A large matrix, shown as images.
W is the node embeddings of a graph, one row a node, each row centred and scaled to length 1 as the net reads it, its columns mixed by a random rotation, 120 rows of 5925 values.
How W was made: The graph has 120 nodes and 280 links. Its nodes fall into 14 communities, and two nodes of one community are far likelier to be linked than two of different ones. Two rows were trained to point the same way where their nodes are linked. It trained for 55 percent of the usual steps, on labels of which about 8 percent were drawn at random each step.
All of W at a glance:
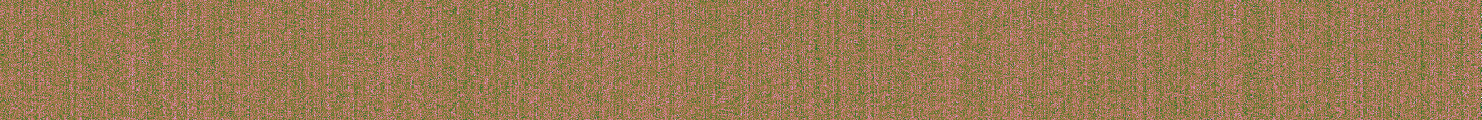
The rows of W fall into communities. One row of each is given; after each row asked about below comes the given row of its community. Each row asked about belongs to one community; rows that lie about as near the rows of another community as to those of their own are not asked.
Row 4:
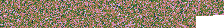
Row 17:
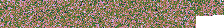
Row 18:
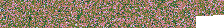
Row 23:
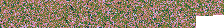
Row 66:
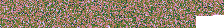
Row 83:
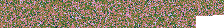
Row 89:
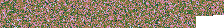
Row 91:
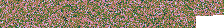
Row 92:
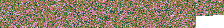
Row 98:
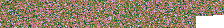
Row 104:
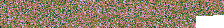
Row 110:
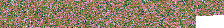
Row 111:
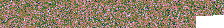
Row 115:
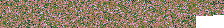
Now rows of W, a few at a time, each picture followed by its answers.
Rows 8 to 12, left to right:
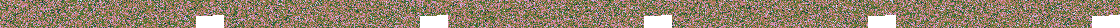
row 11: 17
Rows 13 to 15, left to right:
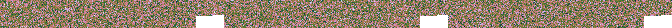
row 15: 92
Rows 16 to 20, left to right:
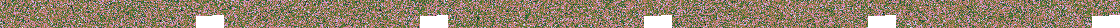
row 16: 23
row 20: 89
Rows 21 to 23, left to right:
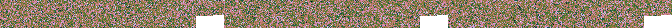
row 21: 110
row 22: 115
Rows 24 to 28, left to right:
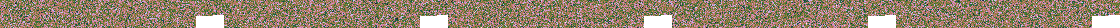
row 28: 4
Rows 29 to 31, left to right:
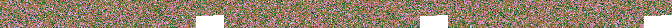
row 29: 92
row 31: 104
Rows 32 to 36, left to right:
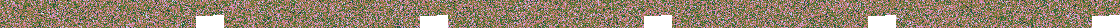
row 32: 111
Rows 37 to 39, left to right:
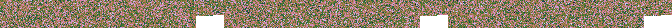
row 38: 92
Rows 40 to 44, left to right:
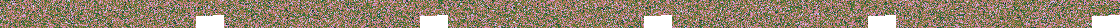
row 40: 18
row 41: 98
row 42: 18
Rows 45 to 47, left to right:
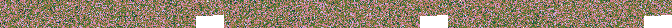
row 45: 115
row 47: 110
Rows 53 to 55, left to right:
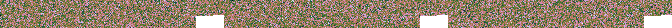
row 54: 18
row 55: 111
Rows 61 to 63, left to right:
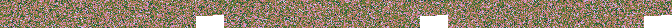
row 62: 92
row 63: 111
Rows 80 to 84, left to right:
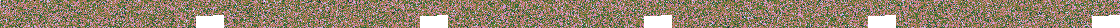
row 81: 91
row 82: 83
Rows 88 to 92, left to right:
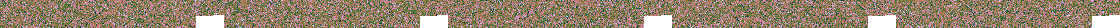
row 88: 83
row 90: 104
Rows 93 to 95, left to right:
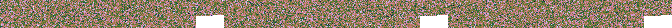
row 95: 91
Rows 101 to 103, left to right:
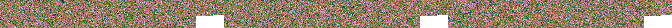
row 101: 4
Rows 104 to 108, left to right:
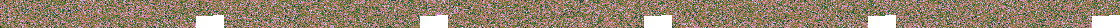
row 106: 115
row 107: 111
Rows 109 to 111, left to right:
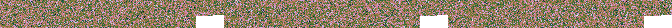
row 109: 4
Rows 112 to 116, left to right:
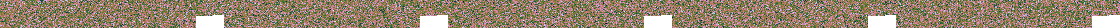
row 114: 98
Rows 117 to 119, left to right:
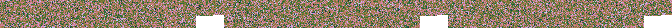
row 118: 18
